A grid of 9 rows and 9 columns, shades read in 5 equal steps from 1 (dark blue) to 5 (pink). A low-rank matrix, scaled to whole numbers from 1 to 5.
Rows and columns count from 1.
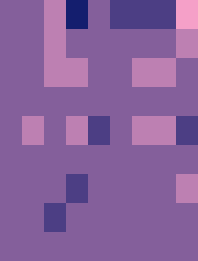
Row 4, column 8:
3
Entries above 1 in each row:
8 9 9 9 9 9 9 9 9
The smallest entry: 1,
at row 1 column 4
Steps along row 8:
same down up same same same same same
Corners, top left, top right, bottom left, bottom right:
3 5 3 3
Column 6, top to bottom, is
2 3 3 3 3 3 3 3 3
